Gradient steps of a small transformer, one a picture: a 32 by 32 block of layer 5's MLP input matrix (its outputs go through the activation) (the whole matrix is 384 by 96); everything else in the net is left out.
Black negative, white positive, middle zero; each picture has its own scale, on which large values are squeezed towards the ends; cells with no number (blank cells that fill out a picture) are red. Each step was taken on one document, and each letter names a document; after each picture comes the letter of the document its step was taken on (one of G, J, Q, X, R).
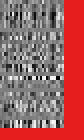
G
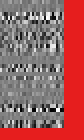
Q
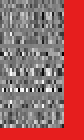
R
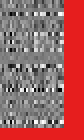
R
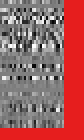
Q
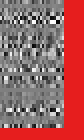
G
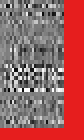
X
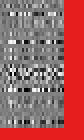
X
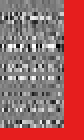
Q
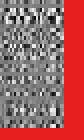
G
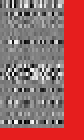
X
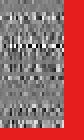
Q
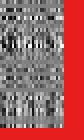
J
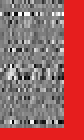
X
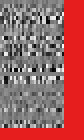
G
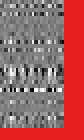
R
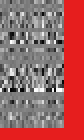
R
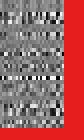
G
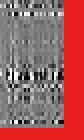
X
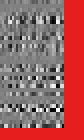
Q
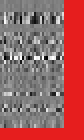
G
